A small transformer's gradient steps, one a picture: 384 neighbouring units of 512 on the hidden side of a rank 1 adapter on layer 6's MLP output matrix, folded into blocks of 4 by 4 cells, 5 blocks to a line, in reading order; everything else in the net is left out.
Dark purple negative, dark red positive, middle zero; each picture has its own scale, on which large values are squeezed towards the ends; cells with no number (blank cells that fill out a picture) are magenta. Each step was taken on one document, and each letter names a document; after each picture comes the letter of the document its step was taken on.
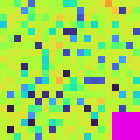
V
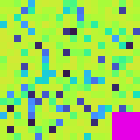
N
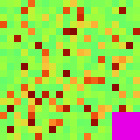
V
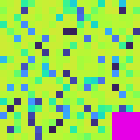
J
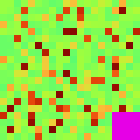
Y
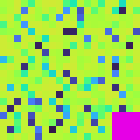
J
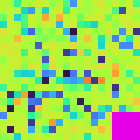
N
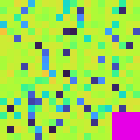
Y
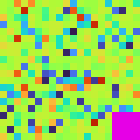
N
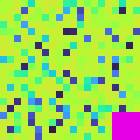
J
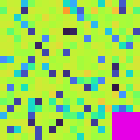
J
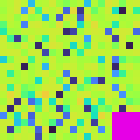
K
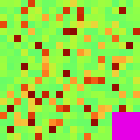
V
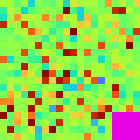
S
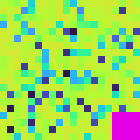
S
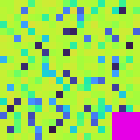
J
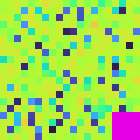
K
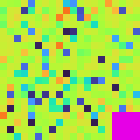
Y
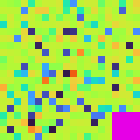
N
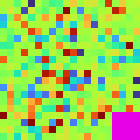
S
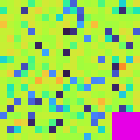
J
